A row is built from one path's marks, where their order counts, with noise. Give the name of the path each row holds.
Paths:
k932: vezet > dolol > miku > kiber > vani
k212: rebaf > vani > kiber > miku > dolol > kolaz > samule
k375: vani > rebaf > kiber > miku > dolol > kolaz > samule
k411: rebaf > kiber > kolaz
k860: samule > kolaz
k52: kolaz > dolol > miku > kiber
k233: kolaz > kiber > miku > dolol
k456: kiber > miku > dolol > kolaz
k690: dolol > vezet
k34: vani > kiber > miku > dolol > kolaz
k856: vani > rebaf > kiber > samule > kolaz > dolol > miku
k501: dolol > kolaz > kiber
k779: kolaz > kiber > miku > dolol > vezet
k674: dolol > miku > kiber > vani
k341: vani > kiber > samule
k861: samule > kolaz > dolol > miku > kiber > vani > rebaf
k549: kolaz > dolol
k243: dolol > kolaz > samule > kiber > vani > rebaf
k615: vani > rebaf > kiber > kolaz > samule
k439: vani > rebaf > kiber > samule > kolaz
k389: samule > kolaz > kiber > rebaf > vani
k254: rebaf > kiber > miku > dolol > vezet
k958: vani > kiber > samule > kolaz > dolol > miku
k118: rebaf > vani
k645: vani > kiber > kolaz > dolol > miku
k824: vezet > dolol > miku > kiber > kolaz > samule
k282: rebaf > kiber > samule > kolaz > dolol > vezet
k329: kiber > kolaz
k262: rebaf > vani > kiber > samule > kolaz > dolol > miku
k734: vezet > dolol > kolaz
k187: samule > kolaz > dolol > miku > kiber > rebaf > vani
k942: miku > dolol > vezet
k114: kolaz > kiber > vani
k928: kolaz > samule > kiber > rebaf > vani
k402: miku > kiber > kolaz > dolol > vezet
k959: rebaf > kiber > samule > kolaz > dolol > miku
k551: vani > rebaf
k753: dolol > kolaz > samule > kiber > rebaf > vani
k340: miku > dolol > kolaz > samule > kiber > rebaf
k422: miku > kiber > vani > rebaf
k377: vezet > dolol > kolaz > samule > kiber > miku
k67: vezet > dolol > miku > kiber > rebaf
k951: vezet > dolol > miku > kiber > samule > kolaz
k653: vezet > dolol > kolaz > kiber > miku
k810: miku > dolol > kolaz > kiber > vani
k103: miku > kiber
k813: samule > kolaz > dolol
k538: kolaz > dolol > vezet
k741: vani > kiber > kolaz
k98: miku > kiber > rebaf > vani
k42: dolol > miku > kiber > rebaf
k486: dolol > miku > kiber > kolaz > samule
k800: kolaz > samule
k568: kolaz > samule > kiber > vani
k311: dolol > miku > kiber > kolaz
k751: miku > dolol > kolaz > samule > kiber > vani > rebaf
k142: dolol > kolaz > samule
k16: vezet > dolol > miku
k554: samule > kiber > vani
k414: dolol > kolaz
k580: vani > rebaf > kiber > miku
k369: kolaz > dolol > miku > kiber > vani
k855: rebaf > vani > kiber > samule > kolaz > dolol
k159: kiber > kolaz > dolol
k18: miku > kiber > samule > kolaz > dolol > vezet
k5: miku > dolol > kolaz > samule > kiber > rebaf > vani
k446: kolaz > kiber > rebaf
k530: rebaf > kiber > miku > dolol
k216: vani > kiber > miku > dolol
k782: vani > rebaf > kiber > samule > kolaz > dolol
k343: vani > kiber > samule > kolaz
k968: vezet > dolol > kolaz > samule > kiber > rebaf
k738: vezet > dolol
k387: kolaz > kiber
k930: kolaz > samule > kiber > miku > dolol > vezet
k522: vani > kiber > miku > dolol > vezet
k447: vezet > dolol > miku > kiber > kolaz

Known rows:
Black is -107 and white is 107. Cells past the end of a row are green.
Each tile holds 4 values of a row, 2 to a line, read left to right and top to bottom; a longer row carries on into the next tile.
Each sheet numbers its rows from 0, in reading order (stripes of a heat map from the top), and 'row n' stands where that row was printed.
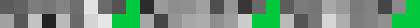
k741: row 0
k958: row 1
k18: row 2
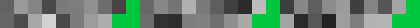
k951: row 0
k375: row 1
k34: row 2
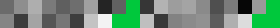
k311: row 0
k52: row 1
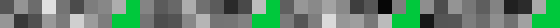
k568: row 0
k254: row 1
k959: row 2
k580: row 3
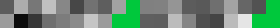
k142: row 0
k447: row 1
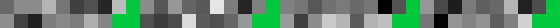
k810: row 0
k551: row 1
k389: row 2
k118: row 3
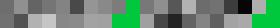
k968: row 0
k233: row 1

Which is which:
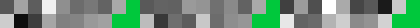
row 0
k800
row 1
k522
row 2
k549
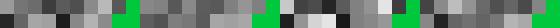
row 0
k734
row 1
k377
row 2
k738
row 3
k674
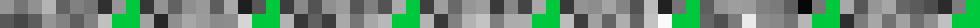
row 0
k615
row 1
k262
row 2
k216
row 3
k340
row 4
k645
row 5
k856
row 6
k411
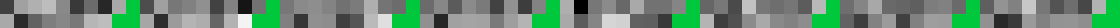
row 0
k369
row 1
k187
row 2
k824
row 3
k753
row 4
k690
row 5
k930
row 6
k932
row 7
k751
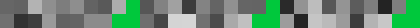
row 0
k422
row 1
k67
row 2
k42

